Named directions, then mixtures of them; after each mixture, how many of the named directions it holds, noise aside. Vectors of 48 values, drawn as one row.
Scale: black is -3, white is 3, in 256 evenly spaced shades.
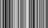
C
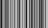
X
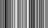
two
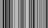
one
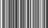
one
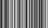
one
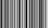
one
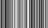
two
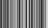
one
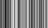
two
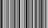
two
